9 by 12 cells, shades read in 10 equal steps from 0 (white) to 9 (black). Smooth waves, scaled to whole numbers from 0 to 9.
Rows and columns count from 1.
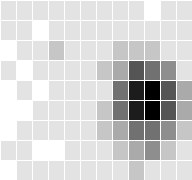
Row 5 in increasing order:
0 0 1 1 1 1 1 3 5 6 8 9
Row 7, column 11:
4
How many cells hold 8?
2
